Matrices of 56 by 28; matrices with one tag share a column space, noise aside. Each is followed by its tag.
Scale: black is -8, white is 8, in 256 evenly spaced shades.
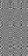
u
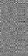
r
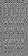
r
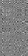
r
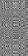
u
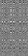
r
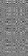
r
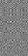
r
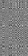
u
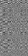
r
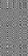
u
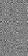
r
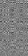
r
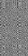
u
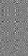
r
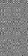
r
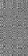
u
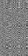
u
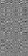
r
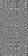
u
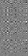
r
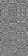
r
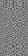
u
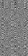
u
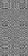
u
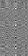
u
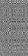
r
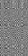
u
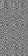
u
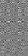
r
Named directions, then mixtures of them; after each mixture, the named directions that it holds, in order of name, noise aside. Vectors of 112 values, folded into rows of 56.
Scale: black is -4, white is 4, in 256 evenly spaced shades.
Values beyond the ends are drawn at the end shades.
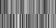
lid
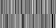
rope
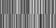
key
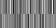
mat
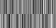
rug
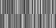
key, rope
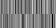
rope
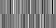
mat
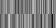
rope, rug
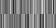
key, mat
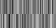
key, rug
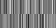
lid, mat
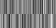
rug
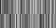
key, lid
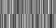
key, rug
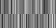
lid, rope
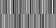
mat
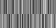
mat, rug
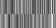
rope, rug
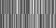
key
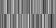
mat, rug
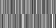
rope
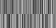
rug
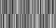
key, rug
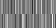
rope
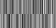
rug
